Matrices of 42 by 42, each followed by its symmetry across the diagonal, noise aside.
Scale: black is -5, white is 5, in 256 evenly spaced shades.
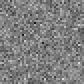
symmetric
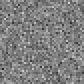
antisymmetric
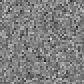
neither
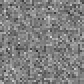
antisymmetric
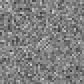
symmetric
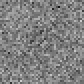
symmetric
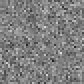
antisymmetric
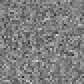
neither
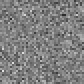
neither
